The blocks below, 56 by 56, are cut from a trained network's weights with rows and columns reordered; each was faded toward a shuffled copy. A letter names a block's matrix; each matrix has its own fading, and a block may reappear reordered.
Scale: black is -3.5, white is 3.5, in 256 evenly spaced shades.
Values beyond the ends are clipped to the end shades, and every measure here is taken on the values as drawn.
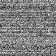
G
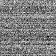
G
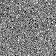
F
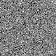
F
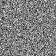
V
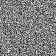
V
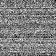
G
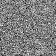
V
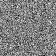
V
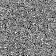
F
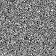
F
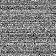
G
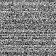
G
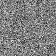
V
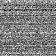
G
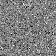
F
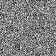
V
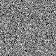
F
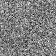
V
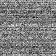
G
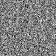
V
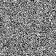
V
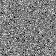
F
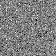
F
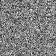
V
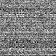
G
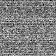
G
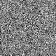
V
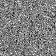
F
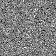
F
